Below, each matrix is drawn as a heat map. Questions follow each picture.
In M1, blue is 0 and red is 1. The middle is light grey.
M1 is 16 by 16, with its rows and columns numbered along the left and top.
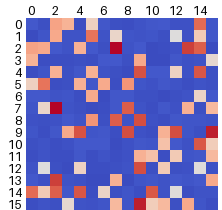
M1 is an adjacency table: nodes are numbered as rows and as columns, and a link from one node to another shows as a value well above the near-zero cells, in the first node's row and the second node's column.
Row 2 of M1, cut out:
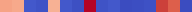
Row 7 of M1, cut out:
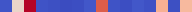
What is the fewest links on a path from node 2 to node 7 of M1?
1
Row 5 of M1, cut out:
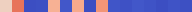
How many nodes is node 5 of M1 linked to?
5
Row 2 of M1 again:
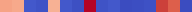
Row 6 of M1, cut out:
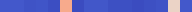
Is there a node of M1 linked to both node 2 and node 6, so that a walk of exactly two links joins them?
yes
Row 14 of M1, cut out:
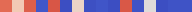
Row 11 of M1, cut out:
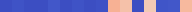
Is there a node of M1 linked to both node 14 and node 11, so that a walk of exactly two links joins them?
yes
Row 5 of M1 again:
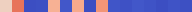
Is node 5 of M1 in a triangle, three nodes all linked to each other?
no
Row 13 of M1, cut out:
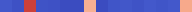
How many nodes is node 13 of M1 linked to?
3
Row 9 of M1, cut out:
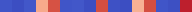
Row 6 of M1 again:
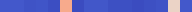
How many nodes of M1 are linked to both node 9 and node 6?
0
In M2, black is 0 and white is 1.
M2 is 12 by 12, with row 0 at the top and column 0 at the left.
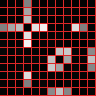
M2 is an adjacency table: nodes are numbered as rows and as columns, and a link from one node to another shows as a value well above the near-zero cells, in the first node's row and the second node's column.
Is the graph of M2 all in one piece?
no
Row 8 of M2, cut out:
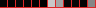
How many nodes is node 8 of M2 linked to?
3
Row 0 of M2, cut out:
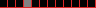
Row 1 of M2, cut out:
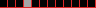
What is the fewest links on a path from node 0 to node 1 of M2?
2
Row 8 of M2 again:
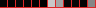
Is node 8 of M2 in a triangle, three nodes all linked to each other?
yes
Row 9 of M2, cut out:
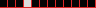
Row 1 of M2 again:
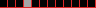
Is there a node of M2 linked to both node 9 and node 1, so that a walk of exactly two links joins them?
yes
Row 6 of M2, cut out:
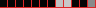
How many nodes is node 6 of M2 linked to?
3
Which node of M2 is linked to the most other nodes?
node 3
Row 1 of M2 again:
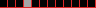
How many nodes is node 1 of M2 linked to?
1
